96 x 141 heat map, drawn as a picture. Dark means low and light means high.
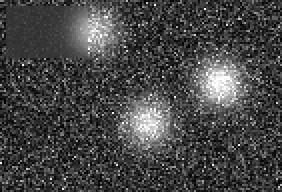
Ninth with the highest average: middle right. Average level on the scale: 30%. Histogram: skewed, a long tail of high values. Odd rows or columns: none. Bumps: three. Stripes: none. Calmest part: top left. Odd patch: calmer, in the top left. Slope: none.
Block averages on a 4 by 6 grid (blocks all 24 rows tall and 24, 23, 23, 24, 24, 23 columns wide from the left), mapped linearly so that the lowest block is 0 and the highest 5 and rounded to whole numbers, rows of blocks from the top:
0 2 3 0 0 0 / 0 1 1 1 5 1 / 0 0 2 4 2 1 / 0 0 0 1 0 0
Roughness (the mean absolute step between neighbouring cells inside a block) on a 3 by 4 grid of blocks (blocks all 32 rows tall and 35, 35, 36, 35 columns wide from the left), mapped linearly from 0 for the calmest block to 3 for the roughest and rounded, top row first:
0233
3333
3333
